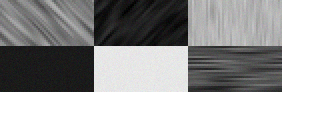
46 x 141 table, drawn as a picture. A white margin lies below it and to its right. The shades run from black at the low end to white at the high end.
The table splits into 2 rows of 3 panels. Panel 1,1: middling, slanting down to the right. Panel 1,2: very low, slanting up to the right, faint in contrast. Panel 1,3: high, streaked downward, faint in contrast. Panel 2,1: very low, flat. Panel 2,2: very high, flat. Panel 2,3: low, streaked across.
